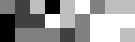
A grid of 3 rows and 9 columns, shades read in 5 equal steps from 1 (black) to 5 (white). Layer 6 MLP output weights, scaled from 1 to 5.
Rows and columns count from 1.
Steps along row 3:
up same same down up up same down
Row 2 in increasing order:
1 2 2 3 4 5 5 5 5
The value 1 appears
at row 1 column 4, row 2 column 1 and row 3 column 1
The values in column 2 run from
2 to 3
